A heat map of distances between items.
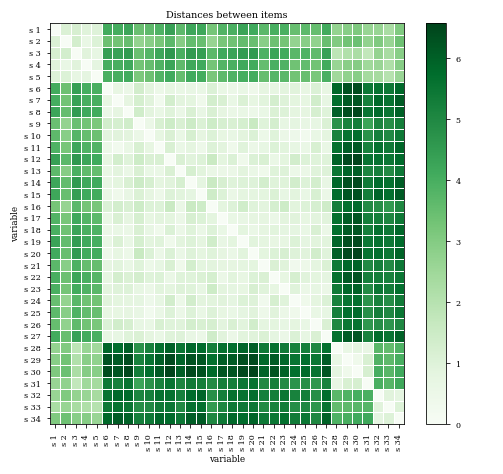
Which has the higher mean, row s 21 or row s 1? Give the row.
s 1
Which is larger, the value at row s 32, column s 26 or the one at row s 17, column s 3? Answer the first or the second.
the first
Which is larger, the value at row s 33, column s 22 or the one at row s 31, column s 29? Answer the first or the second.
the first
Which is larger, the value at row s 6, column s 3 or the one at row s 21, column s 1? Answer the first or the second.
the first
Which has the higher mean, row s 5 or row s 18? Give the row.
s 5
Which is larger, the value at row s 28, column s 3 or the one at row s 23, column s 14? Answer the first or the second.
the first
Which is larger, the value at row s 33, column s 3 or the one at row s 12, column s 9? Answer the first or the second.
the first
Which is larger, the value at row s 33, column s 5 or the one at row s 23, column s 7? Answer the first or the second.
the first
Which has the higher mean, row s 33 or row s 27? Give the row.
s 33
